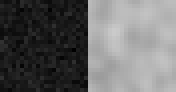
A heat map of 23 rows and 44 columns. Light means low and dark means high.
The table splits into one row of 2 panels. Panel 1,1: very high, fine-grained, faint in contrast. Panel 1,2: low, blotchy, faint in contrast.
